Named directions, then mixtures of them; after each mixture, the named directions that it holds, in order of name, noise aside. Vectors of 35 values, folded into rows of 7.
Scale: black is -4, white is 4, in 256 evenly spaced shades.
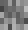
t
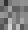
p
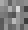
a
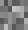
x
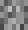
a, p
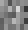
a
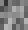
p, x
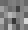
a, t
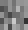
a, t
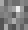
a, x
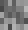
t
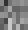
p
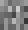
a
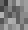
p, t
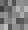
t, x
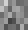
p, t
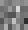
a, t
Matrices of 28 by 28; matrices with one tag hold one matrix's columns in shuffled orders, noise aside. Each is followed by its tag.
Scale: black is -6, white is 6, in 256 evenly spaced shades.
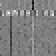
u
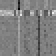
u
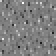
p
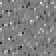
p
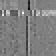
u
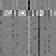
u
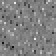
p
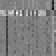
u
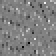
p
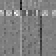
u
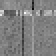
u
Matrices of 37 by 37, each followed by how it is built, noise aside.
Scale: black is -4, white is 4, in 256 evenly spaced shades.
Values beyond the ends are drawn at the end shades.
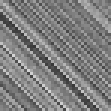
Toeplitz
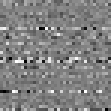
uneven rows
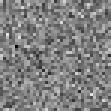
noise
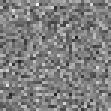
noise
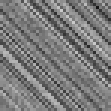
Toeplitz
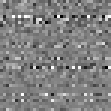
uneven rows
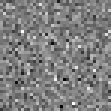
noise
